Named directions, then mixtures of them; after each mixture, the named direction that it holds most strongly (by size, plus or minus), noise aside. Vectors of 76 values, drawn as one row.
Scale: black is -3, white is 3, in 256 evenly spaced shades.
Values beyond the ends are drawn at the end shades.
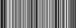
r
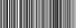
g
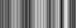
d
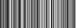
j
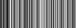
j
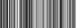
g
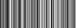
j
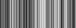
d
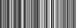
j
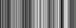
d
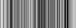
r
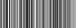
g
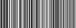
g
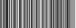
g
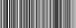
g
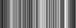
d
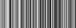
j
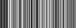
r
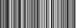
j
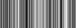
d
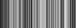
d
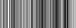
d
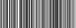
g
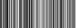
g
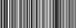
g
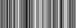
d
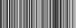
g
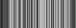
j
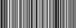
r
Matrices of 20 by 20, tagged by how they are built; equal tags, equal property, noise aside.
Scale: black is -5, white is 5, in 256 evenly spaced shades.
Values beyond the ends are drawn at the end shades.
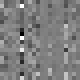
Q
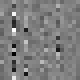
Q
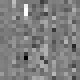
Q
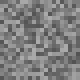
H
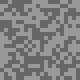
H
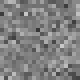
H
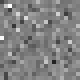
H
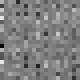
Q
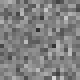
H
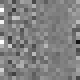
Q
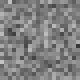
H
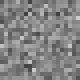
H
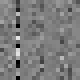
Q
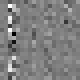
Q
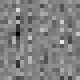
Q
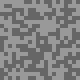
H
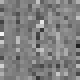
Q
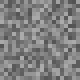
H
